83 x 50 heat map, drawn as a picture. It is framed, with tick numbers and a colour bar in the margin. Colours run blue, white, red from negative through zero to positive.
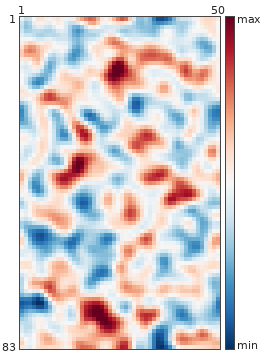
Histogram: bell-shaped. Slope: none. Mirror symmetry: none. Ninth with the highest average: bottom middle. Average level on the scale: 50%. Grain: blotchy.
